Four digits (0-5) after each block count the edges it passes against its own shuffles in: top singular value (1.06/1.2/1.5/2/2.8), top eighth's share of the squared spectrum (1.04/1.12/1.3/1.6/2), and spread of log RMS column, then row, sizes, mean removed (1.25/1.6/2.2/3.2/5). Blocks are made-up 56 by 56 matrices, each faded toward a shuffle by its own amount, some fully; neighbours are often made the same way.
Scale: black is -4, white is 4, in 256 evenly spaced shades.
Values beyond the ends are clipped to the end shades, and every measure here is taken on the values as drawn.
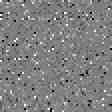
2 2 0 0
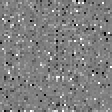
3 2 0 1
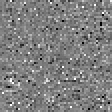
2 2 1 0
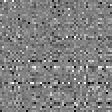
4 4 2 3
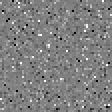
0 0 0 0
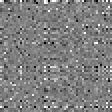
4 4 2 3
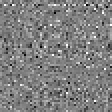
4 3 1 2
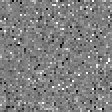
1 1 0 0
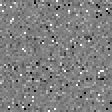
2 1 0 0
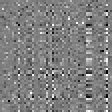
5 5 3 3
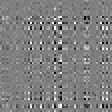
5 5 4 4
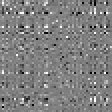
5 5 3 3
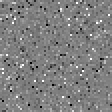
1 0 0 0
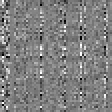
4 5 4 1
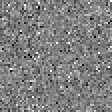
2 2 1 0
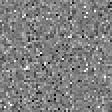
2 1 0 0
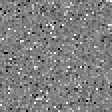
0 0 0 0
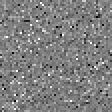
0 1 0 0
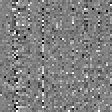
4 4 3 1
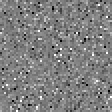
0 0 0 0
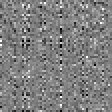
4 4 3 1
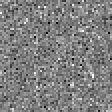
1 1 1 0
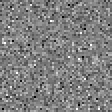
0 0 0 0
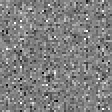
1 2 3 0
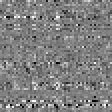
4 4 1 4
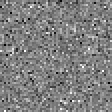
2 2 0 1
